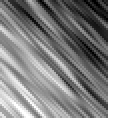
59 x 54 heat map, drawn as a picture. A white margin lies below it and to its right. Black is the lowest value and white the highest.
Overall the values sit about 50% of the way up the scale. The ninth with the lowest average is the top right. The halves do not mirror each other. Streaks slant down to the right. The ninth with the highest average is the bottom left. No single row or column stands out from its neighbours. Values rise toward the bottom left.
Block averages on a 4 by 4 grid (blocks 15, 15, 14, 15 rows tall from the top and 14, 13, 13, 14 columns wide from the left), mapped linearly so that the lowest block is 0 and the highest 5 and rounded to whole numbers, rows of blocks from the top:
2210 | 4321 | 4432 | 5432
